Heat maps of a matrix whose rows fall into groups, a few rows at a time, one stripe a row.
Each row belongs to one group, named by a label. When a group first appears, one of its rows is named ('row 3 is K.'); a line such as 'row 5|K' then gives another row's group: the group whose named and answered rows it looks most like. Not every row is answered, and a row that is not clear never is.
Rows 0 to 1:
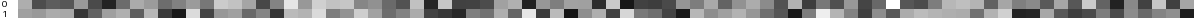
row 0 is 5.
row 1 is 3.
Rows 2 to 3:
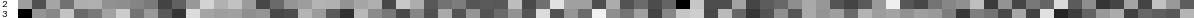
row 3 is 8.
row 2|5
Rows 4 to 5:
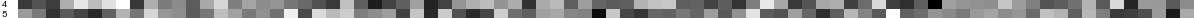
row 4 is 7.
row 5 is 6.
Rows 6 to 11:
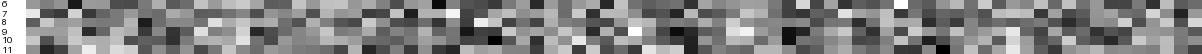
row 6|5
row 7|6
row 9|3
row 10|5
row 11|7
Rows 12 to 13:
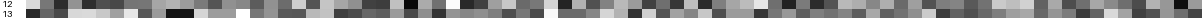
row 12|6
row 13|8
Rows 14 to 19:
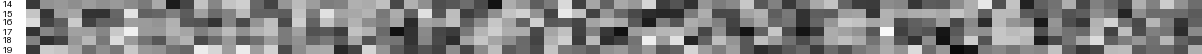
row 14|5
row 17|7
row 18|7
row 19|8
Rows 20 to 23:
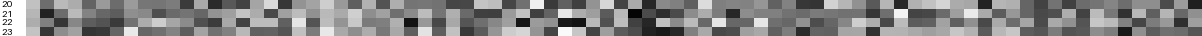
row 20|3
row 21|5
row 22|6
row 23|3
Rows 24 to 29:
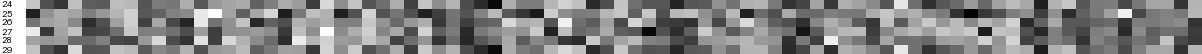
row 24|6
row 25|8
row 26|3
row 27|3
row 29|6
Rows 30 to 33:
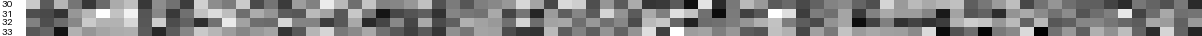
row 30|3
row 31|8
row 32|7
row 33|8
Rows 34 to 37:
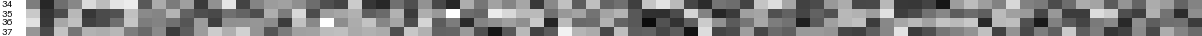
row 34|7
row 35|6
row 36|3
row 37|5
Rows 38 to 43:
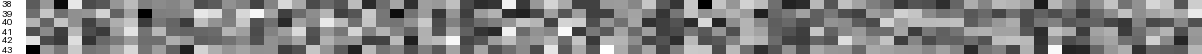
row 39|8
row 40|3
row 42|6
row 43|8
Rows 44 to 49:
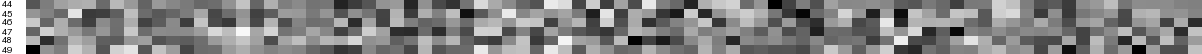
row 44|7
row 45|3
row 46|3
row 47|8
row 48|5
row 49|7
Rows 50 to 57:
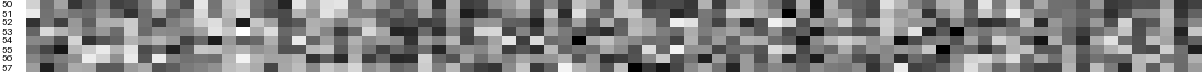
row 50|5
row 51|5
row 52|8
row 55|8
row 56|7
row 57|5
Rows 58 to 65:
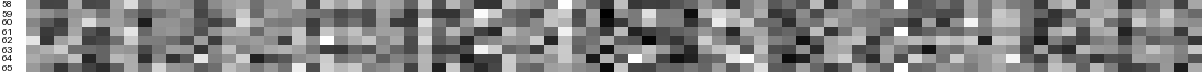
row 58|6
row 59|7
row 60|7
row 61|6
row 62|3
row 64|3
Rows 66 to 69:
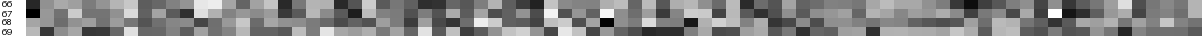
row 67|8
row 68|7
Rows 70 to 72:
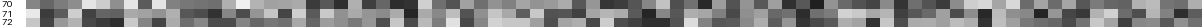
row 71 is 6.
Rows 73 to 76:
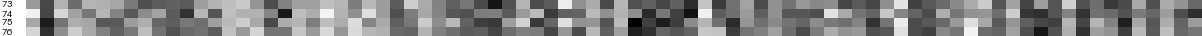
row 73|5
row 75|5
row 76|5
